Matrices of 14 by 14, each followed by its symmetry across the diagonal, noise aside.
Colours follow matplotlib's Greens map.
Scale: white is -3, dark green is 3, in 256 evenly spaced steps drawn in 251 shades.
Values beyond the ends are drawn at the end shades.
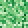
antisymmetric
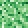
antisymmetric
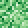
symmetric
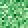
neither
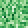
neither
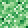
symmetric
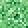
symmetric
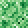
symmetric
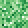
neither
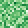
symmetric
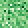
antisymmetric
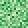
symmetric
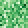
neither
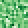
antisymmetric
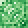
symmetric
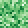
neither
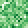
symmetric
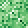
symmetric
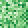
neither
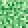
neither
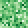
antisymmetric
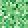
antisymmetric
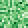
antisymmetric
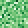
antisymmetric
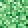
neither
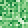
symmetric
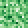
antisymmetric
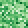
neither
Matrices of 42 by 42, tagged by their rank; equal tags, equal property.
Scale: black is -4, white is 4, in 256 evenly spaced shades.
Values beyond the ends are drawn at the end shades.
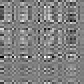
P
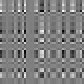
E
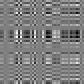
E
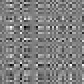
P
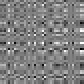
P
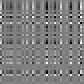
E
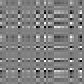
E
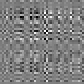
P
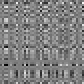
P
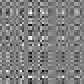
P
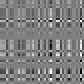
E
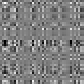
P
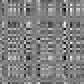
P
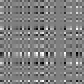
E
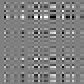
E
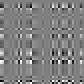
E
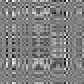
P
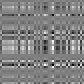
E
